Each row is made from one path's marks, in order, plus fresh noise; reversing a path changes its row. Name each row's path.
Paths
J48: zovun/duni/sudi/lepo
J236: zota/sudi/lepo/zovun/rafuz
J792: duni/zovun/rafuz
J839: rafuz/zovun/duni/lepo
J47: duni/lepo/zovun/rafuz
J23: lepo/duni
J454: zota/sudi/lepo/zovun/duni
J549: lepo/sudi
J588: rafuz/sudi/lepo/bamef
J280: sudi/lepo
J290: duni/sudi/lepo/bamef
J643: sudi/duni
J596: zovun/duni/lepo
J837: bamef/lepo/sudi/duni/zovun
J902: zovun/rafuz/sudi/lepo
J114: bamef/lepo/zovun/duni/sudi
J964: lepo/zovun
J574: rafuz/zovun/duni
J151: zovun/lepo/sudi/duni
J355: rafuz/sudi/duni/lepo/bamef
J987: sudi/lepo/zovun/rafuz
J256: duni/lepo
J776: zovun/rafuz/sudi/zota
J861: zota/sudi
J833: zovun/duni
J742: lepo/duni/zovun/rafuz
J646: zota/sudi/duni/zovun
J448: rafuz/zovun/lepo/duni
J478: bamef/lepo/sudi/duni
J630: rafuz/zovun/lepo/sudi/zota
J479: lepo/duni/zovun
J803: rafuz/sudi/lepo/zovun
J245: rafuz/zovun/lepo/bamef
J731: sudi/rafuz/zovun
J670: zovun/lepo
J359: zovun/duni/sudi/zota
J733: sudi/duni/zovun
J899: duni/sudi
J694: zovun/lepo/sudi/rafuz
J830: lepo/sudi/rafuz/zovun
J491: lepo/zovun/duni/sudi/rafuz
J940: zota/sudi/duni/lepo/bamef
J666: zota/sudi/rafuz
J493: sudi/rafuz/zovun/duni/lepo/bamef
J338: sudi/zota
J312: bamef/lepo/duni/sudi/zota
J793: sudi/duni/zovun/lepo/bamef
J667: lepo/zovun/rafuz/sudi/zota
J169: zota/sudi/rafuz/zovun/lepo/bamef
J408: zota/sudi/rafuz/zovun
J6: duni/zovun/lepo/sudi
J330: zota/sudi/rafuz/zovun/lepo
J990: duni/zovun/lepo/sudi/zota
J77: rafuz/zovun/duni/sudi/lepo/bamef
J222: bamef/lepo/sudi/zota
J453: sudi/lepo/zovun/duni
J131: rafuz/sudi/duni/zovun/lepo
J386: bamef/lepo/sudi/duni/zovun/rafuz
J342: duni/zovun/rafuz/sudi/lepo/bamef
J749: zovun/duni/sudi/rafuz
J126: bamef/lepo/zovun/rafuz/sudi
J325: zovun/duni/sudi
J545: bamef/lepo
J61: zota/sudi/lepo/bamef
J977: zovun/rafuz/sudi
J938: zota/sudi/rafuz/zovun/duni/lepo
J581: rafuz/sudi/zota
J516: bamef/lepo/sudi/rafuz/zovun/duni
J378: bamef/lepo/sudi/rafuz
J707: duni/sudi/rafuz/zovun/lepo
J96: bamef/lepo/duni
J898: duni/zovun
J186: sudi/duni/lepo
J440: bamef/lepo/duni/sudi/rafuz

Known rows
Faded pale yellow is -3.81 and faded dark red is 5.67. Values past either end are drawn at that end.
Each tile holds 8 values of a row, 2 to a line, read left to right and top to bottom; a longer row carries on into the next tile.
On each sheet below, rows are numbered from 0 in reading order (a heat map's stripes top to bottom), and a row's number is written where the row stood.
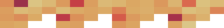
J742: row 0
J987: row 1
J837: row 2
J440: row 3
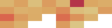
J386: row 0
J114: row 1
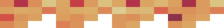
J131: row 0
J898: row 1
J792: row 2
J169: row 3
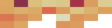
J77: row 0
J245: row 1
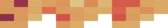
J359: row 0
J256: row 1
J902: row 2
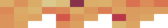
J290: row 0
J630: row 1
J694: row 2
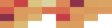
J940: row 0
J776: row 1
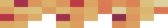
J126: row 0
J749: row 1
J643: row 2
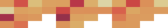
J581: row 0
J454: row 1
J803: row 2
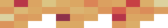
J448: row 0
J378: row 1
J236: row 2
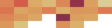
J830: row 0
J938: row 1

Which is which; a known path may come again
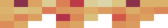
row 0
J574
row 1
J793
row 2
J630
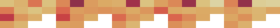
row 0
J545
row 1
J776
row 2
J667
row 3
J731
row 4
J479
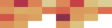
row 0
J131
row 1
J940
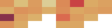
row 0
J280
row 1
J977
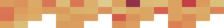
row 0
J151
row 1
J588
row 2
J342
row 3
J898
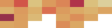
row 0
J325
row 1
J493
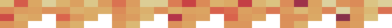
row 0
J61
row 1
J386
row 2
J23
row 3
J707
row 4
J6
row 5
J839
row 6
J643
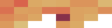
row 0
J830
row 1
J222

